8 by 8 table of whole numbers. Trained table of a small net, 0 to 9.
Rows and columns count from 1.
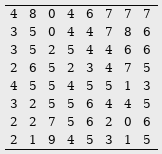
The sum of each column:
23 34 33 33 39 36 34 43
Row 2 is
3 5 0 4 4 7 8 6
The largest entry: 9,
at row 8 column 3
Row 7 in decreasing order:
7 6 6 5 2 2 2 0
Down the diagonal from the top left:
4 5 2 2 5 4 0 5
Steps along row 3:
up down up down same up same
